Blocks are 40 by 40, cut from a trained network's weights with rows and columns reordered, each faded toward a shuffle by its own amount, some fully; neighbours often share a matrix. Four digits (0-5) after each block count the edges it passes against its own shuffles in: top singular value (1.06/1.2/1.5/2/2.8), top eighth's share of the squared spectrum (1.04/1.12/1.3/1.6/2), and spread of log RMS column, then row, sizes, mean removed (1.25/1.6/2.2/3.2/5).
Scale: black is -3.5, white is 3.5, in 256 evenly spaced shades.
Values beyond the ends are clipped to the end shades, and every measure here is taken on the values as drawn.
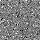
0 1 0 0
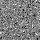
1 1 0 0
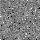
0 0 0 0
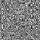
3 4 1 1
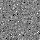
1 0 0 0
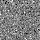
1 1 0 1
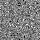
0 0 0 0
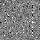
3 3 1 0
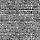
3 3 1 1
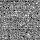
2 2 0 1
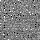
2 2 0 0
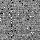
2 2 1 0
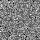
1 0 0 0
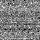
3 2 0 1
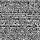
3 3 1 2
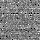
3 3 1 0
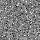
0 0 0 0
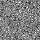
1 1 0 0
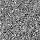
1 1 0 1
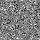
1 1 0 1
